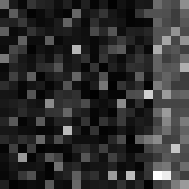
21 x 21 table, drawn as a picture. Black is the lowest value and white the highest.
The values are skewed, with a long tail toward high values. A vertical seam about 80% of the way across splits the table, and the right part is higher. Overall the values sit about 20% of the way up the scale. No regular stripes run through it.
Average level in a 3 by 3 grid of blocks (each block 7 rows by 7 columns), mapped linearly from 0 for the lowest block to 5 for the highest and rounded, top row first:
004 | 004 | 015
